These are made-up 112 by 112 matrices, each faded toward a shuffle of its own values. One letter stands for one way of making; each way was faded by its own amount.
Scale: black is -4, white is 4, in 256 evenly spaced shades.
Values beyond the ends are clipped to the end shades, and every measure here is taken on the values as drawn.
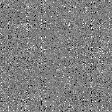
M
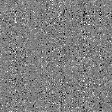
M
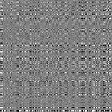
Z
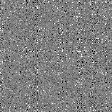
M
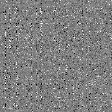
M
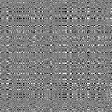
Z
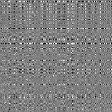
Z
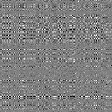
Z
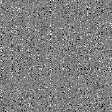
M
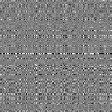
Z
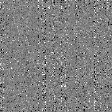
M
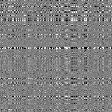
Z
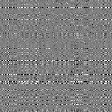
Z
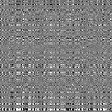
Z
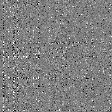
M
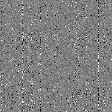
M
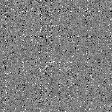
M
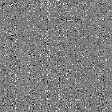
M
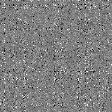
M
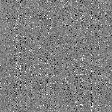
M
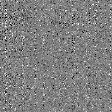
M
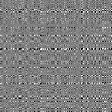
Z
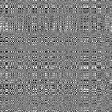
Z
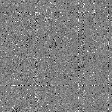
M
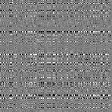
Z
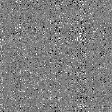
M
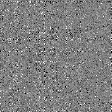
M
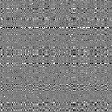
Z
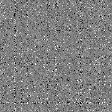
M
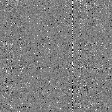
M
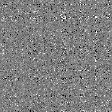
M
